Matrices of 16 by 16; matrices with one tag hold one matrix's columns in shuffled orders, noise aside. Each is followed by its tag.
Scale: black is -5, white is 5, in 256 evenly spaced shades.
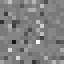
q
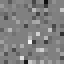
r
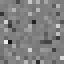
q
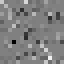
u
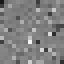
r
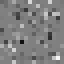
u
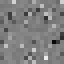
u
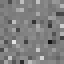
q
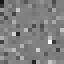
r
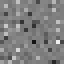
q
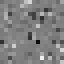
u
